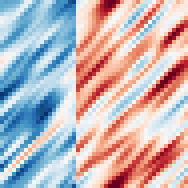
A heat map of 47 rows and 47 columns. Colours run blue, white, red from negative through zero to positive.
Grain: diagonal, up to the right. Seam: vertical, 40% of the way across, the right part higher. Average level on the scale: 50%. Ninth with the lowest average: middle left.
